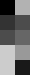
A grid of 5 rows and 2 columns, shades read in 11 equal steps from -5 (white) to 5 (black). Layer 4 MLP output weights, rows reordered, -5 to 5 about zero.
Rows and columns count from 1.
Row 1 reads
5 -2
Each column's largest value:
5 4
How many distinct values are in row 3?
2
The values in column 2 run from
-2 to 4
